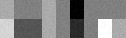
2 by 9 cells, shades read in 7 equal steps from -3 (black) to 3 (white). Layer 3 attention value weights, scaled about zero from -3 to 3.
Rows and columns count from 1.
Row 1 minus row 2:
-1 1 1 0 0 -1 0 -3 -1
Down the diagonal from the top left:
1 -1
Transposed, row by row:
1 2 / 0 -1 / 0 -1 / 1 1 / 0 0 / -3 -2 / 0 0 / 0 3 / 0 1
